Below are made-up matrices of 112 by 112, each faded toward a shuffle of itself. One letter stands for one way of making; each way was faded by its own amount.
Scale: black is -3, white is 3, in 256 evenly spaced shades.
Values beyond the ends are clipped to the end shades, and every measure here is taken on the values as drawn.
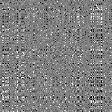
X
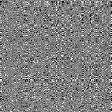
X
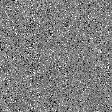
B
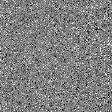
B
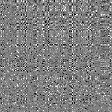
X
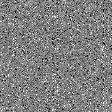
B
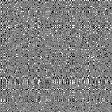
X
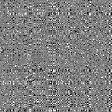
X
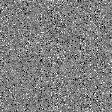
B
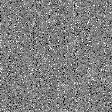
B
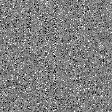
B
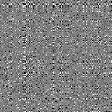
X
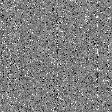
B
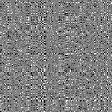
X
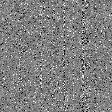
B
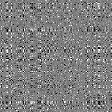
X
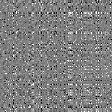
X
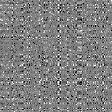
X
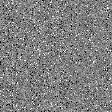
B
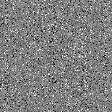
B
